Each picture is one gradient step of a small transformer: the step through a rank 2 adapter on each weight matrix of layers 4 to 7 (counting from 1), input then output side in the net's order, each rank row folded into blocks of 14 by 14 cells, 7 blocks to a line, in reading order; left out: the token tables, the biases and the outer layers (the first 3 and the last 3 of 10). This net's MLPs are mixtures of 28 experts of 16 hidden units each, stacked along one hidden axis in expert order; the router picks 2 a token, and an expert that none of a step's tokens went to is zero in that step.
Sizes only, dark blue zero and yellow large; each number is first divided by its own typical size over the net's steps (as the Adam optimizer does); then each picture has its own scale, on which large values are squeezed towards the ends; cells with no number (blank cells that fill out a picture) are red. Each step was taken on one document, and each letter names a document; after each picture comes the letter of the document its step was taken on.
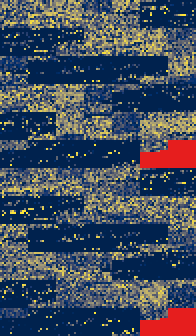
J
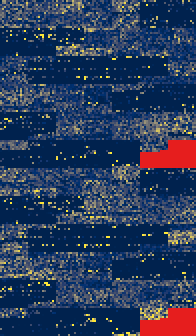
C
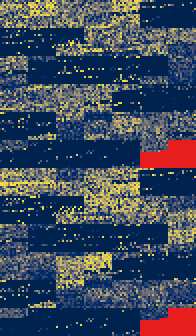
J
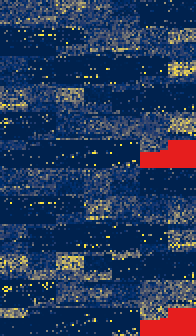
C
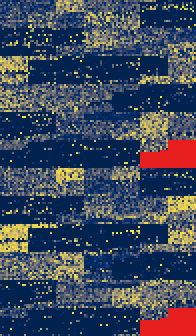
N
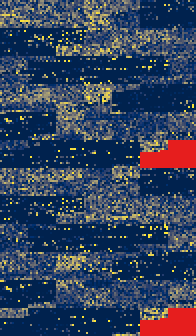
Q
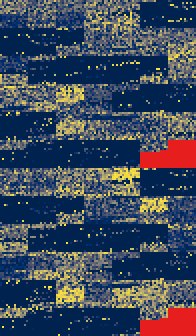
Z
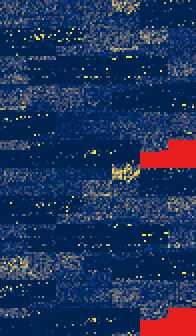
C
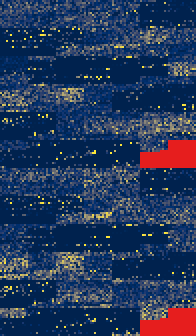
C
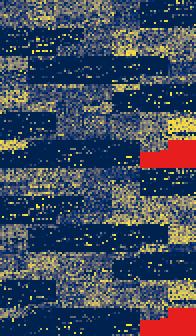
N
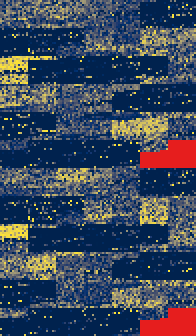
N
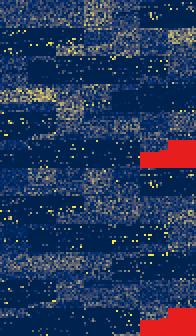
Q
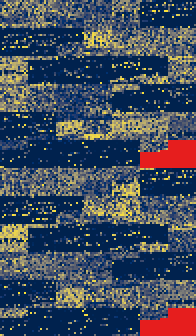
N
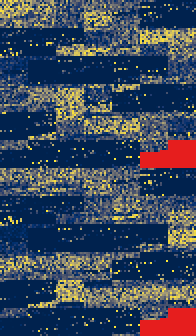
Q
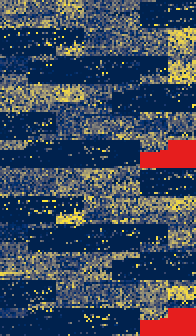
Z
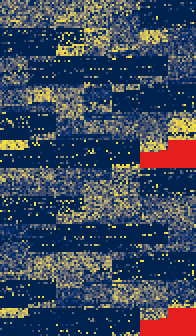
Q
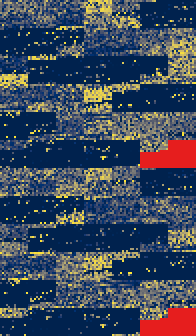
Z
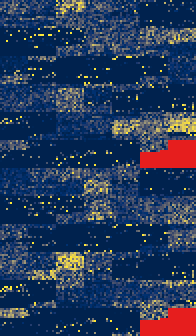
C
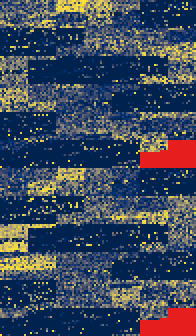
N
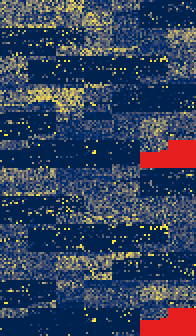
Q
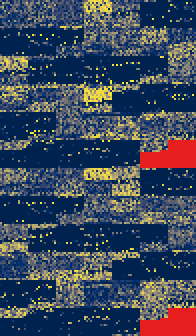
Z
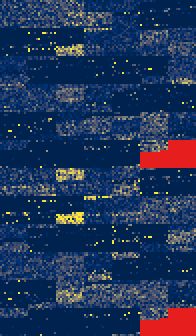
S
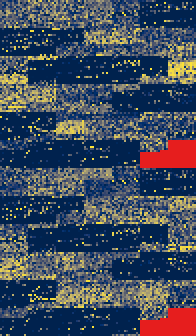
N
